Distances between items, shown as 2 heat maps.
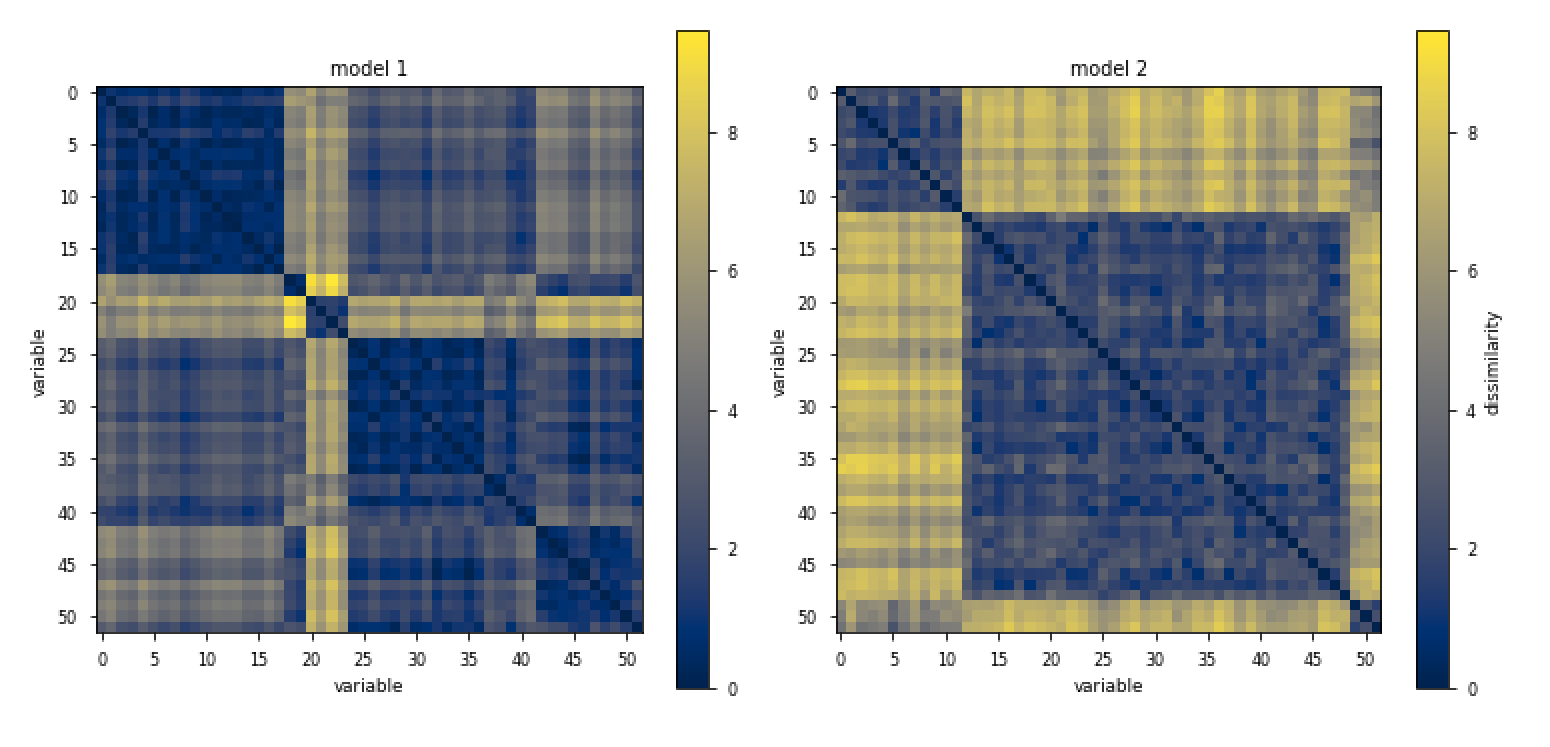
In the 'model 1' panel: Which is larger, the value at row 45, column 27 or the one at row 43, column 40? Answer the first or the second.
the second
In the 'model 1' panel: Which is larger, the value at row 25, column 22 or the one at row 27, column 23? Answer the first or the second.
the first
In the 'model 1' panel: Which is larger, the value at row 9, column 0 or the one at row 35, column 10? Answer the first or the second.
the second
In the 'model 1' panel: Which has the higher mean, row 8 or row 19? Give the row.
19
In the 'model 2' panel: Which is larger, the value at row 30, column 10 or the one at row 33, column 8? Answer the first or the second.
the first
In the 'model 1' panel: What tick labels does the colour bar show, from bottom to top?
0, 2, 4, 6, 8
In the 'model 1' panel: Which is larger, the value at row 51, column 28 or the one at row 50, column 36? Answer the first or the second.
the second
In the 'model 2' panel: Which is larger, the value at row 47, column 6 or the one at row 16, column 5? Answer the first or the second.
the second
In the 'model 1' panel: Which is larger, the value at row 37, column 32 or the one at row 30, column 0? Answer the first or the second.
the second
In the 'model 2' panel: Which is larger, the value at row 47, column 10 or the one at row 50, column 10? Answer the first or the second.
the first
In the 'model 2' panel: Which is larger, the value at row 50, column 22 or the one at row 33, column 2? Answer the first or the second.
the first
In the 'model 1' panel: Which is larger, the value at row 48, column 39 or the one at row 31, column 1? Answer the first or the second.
the second
